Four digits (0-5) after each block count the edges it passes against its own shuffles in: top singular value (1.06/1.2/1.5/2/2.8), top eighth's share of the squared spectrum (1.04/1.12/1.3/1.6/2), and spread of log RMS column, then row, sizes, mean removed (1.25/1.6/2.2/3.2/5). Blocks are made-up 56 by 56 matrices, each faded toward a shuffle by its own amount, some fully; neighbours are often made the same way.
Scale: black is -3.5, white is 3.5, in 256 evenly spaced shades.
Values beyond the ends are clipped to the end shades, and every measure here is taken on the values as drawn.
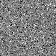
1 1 0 0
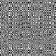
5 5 3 3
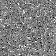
2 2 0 0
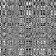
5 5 3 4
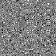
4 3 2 2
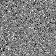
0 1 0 0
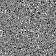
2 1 0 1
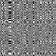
4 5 3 3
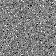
0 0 0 0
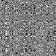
4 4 2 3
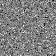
0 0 0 0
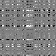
5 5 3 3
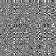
4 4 3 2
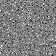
0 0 0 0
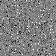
2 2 0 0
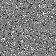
1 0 0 0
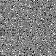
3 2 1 0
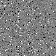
1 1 1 0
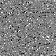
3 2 0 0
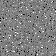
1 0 0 0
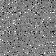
3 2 0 1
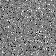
1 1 0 0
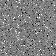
0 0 0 0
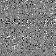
1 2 2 2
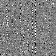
2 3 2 0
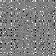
4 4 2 2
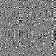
4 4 2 2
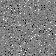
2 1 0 0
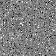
3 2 0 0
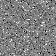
1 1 0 0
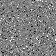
2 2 0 0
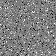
0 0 0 0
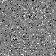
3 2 0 0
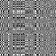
5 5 4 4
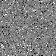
1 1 0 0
